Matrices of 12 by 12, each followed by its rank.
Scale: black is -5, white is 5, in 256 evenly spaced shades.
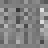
two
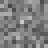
full rank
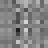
two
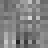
two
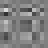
one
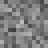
full rank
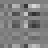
one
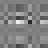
one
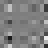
one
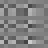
one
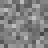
full rank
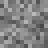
full rank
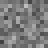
full rank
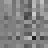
two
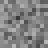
full rank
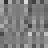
two
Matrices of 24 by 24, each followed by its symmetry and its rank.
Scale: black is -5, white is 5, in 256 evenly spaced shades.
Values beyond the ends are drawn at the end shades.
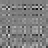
neither, rank two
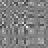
symmetric, rank three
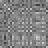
symmetric, rank three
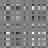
symmetric, rank one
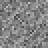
symmetric, full rank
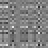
neither, rank two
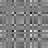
symmetric, rank one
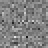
neither, rank five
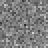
symmetric, full rank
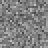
neither, full rank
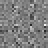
neither, rank five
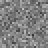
neither, full rank
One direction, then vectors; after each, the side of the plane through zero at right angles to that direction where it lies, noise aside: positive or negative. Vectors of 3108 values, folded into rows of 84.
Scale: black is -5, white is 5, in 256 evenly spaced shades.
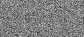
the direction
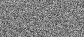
positive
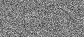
negative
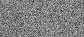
positive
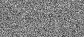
positive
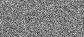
positive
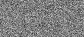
negative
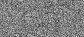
negative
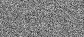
positive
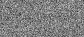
positive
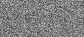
positive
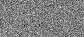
negative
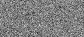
positive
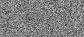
positive
